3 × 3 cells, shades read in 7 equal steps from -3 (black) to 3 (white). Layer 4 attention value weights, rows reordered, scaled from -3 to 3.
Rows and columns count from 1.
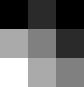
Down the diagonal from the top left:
-3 0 0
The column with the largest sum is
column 1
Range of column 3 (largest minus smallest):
3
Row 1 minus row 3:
-6 -3 -3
